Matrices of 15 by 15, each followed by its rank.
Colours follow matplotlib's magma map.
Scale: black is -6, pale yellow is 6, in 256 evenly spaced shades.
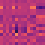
two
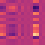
one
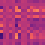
two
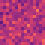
full rank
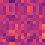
three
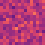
full rank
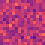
full rank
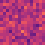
full rank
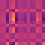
one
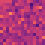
full rank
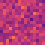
full rank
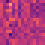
three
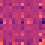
two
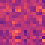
three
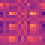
two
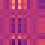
one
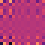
one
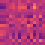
three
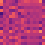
three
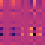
one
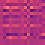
two
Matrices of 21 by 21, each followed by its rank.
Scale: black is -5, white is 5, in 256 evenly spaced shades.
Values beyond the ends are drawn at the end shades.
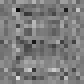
three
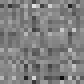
three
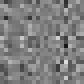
three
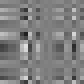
one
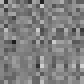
three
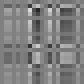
one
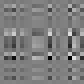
one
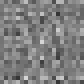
three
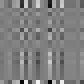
one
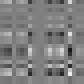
one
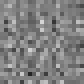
three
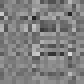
three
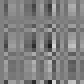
one
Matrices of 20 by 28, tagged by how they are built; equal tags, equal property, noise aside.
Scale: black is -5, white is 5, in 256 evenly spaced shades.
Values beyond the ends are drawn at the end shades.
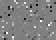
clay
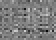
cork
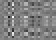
cork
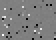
clay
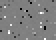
clay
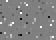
clay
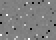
clay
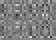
cork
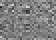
cork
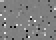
clay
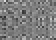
cork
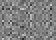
cork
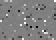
clay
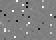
clay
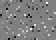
clay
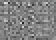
cork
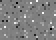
clay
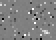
clay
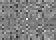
cork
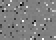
clay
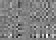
cork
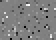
clay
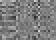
cork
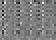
cork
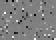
clay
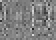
cork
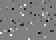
clay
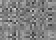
cork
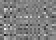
cork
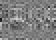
cork
